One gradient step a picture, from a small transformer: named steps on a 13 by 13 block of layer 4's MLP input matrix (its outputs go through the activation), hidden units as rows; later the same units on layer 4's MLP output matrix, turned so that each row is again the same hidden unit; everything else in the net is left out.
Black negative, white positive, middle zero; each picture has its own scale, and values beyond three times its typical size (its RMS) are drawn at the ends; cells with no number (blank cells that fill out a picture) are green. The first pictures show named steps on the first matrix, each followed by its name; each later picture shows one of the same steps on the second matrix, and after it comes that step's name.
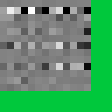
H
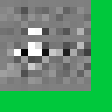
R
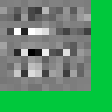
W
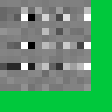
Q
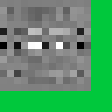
R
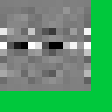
W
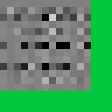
Q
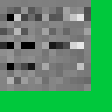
Q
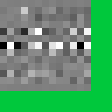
R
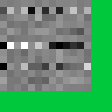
H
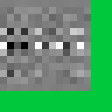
W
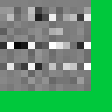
Q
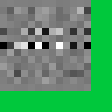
R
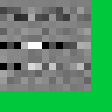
Q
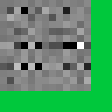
H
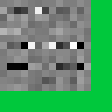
H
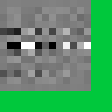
W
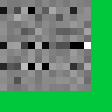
H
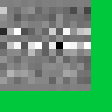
R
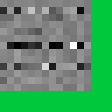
H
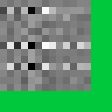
H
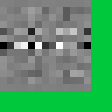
R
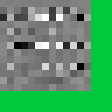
Q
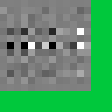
W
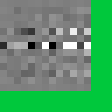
W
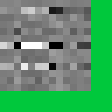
H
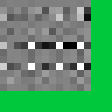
Q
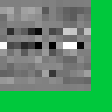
R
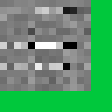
H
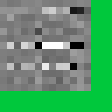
H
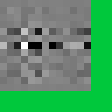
W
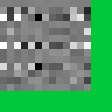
Q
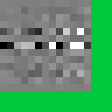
W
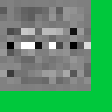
R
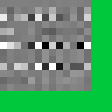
Q
